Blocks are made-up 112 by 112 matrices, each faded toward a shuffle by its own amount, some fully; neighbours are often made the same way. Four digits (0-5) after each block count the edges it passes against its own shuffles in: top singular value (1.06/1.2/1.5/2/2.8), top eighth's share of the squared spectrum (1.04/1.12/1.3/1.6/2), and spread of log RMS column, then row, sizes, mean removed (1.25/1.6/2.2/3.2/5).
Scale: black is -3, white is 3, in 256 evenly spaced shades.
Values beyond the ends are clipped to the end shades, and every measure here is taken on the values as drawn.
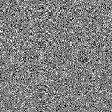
4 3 1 2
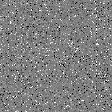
4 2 1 1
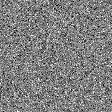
2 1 0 0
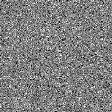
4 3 1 2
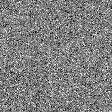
0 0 0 0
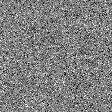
2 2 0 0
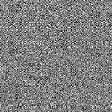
4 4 3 3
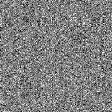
4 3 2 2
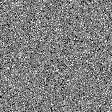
0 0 0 0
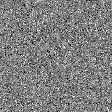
3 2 0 1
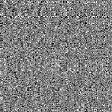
4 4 2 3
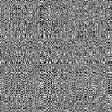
5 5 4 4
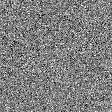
1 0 0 0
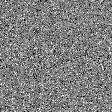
1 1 0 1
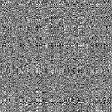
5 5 3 3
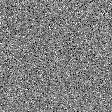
0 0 0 0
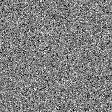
2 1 0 0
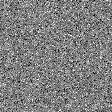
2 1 0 0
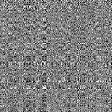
5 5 3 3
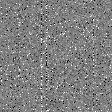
2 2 2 0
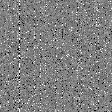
3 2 2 0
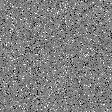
0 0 0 0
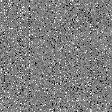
1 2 3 0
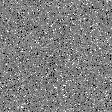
0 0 0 0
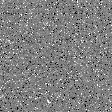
3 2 0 1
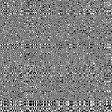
5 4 3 4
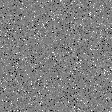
1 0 0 0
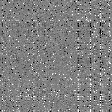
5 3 2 2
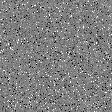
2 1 0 0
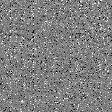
4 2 2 1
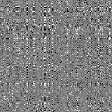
5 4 3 3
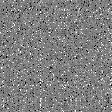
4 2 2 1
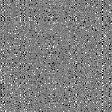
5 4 3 2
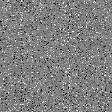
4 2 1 1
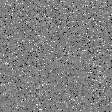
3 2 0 0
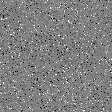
0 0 0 0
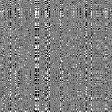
5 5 4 3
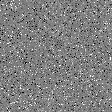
0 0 0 0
